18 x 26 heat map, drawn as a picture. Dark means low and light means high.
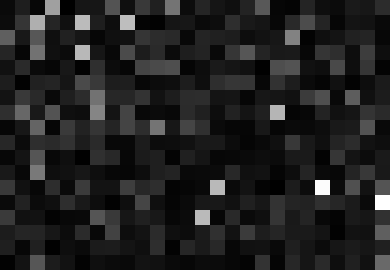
Slope: none. Average level on the scale: 10%. Histogram: skewed, a long tail of high values. Stripes: none. Odd rows or columns: none. Grain: fine. Roughest part: top left.
